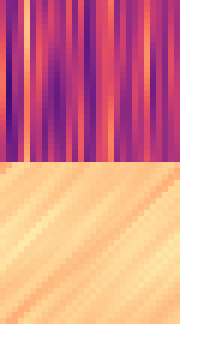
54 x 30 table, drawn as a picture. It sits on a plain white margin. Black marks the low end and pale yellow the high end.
The table splits into 2 rows of 1 panel. Panel 1,1: middling, streaked downward, strong in contrast. Panel 2,1: very high, slanting up to the right, faint in contrast.
